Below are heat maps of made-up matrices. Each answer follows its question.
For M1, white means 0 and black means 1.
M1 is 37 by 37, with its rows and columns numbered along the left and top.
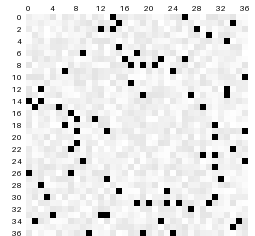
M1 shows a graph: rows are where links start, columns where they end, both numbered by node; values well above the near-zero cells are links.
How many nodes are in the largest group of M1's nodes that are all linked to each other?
2
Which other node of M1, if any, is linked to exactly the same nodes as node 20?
node 25
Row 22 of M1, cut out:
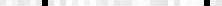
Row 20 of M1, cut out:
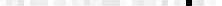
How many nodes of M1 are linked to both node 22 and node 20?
0
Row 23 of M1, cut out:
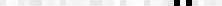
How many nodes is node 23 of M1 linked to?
2
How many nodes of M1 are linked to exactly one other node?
12
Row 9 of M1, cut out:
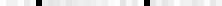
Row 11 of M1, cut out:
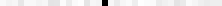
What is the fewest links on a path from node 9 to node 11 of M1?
6
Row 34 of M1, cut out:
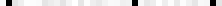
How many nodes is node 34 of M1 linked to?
3
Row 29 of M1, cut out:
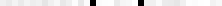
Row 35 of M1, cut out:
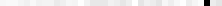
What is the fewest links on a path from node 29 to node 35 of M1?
4
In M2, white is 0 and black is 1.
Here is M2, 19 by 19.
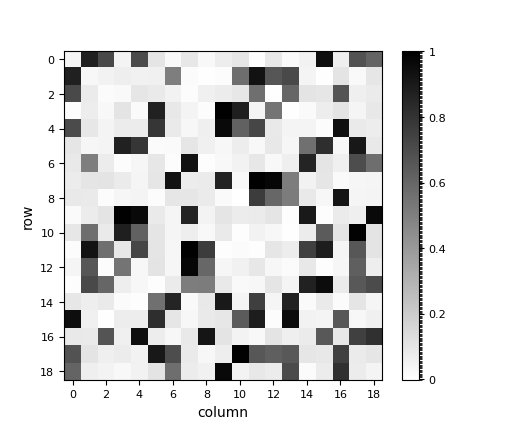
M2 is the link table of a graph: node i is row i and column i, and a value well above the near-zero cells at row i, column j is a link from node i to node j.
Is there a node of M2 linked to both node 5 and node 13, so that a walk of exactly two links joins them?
yes
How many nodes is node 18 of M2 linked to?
5
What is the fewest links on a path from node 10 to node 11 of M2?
2
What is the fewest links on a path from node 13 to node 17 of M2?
1
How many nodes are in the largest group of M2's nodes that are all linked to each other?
2
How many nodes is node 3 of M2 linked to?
4
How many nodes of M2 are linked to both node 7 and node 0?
0
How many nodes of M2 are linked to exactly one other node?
0
